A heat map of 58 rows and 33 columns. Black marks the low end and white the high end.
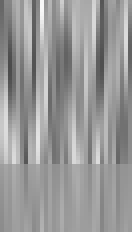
The grain runs up and down. No overall slope runs across the table. The values follow a bell shape. On average the colour sits 60% of the way up the scale. The bottom part is calmer, past a seam about 70% of the way down. The halves do not mirror each other.
